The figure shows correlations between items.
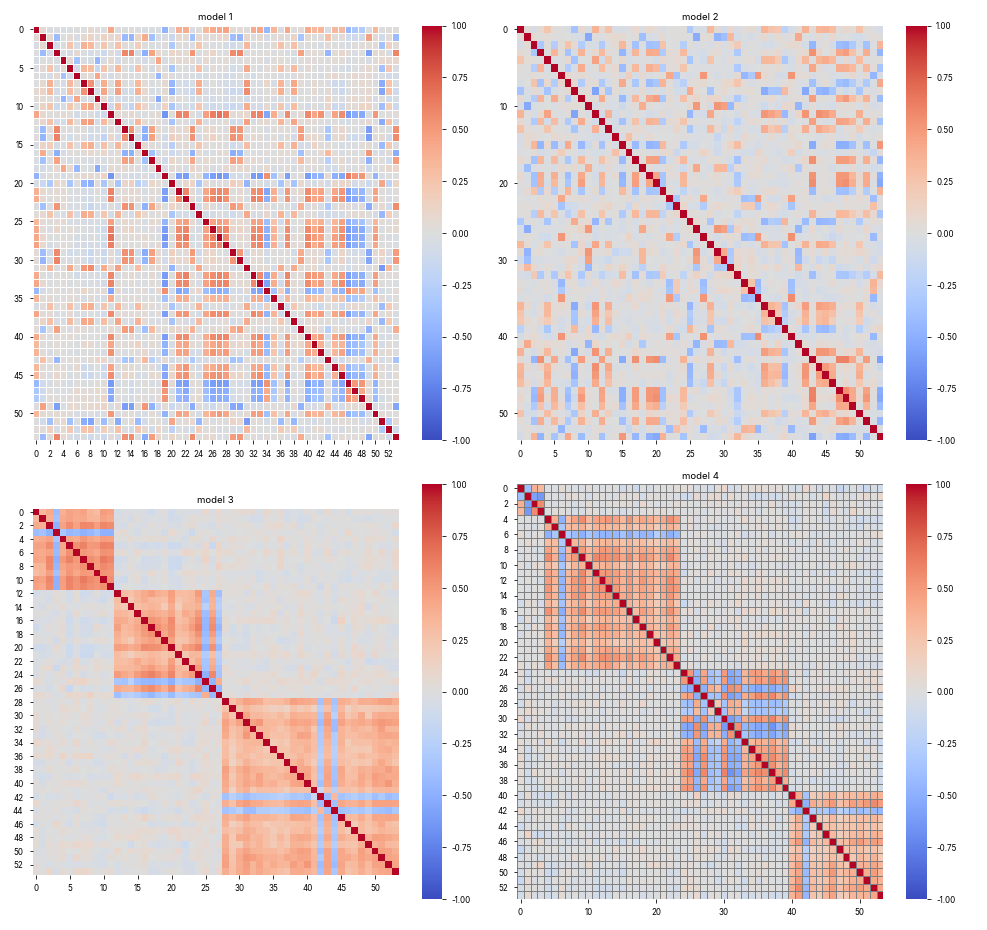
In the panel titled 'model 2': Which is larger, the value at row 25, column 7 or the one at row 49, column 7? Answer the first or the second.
the first
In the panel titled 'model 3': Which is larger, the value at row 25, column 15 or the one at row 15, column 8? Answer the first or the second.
the second
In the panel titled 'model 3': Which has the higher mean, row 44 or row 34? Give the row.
34
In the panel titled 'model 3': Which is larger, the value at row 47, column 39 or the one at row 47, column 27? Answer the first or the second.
the first
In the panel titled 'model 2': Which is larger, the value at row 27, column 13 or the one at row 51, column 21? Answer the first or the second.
the first
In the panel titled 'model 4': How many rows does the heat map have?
54
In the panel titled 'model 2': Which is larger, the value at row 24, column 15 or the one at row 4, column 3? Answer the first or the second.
the second
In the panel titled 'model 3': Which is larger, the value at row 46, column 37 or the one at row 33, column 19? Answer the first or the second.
the first
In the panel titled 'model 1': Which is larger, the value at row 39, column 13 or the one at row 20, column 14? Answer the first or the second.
the first
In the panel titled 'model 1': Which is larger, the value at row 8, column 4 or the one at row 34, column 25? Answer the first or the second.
the first
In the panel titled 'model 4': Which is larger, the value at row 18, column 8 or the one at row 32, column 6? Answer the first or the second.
the first
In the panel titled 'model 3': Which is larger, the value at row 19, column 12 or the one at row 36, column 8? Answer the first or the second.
the first
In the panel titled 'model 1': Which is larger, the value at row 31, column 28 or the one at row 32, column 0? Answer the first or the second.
the second
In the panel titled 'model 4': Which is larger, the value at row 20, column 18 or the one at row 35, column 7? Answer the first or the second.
the first
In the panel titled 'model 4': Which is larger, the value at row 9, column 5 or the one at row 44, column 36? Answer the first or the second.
the first
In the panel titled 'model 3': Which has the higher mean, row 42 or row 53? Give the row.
53
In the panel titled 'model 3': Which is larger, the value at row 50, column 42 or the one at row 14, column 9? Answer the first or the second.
the second
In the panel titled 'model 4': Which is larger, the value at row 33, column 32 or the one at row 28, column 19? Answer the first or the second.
the second
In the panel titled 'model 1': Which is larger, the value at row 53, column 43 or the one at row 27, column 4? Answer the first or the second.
the second
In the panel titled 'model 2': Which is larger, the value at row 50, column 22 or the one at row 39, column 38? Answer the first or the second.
the first
